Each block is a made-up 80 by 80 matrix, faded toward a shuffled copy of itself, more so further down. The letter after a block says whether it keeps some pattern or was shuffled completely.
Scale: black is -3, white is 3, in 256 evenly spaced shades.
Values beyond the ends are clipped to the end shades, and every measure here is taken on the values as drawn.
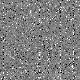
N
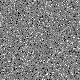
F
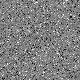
F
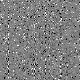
N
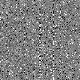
N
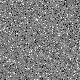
F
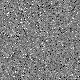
F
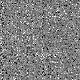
N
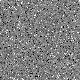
F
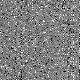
N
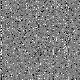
N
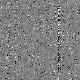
N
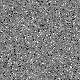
F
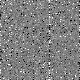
N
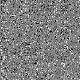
N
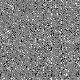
N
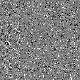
N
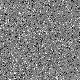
F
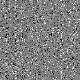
N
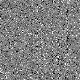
N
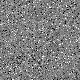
F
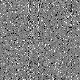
N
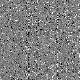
N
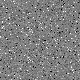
F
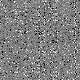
N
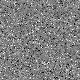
F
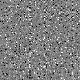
N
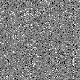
N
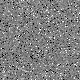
F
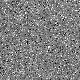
F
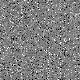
N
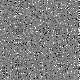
N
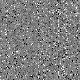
N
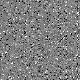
N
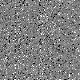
N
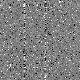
N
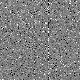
N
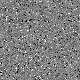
F
